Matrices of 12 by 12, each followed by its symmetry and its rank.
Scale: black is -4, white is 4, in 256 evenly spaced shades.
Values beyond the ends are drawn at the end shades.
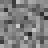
neither, full rank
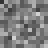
symmetric, full rank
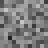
neither, full rank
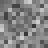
symmetric, full rank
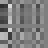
neither, rank one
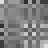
symmetric, rank two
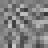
antisymmetric, rank two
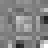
symmetric, rank two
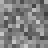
neither, full rank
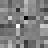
antisymmetric, rank two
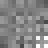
symmetric, rank two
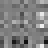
antisymmetric, rank two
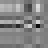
neither, rank one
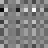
neither, rank one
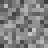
symmetric, full rank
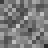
symmetric, full rank
